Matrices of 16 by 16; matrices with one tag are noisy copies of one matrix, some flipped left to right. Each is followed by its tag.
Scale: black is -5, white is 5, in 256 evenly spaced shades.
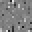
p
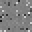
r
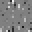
p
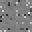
r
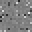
r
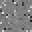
r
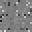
r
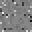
r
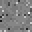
r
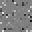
r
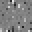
p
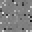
r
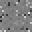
r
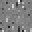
p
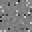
r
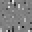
p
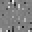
p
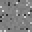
r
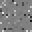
r
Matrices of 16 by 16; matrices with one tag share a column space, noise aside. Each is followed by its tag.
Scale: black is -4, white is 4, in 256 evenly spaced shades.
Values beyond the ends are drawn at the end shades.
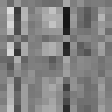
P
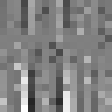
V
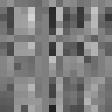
P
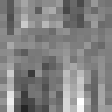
V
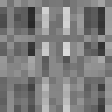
P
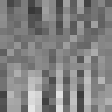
V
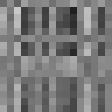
P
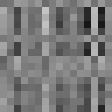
P
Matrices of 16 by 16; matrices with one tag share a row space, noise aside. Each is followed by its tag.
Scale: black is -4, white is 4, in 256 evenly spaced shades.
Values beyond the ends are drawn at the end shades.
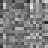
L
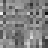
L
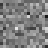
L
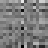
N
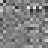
L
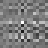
N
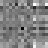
N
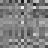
N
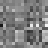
L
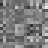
L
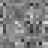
L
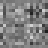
L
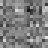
L
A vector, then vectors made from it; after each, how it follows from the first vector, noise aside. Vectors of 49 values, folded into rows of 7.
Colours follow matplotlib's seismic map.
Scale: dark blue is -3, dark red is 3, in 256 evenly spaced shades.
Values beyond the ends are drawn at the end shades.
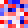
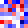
sign-scrambled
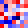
reversed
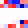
partly zeroed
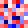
reversed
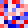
reversed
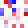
partly zeroed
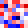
reversed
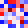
negated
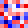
reversed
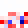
partly zeroed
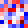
negated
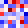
negated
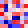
reversed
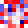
sign-scrambled
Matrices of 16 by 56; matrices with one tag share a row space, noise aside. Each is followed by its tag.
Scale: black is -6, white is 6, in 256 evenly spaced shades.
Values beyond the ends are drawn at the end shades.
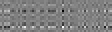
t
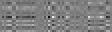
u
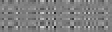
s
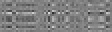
u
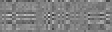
u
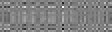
t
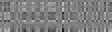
t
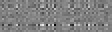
s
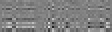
u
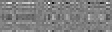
u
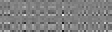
t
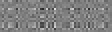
s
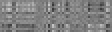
u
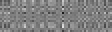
t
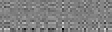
t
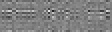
u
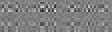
s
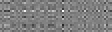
t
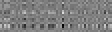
t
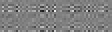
s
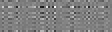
s
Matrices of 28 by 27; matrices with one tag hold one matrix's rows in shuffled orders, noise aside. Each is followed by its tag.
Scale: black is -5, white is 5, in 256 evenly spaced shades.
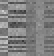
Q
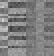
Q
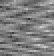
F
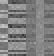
Q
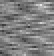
F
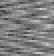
F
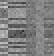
Q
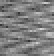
F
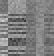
Q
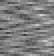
F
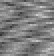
F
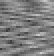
F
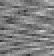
F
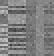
Q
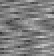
F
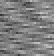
F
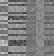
Q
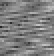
F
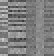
Q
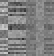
Q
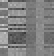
Q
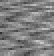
F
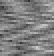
F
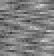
F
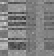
Q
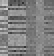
Q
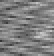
F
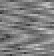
F
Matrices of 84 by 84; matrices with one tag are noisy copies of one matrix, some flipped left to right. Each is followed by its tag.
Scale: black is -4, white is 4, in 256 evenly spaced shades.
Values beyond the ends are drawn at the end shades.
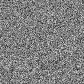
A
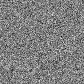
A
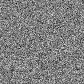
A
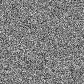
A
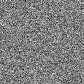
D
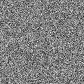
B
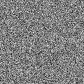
B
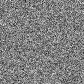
D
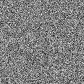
B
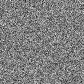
D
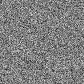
A
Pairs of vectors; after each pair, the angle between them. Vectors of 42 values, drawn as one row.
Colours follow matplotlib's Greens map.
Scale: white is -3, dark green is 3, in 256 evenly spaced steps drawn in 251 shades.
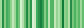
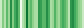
partly aligned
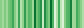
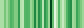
nearly parallel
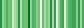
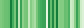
partly opposed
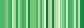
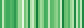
orthogonal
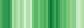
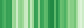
nearly parallel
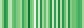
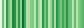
orthogonal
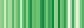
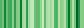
nearly opposite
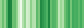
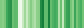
nearly parallel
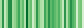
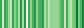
nearly opposite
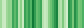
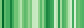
partly opposed
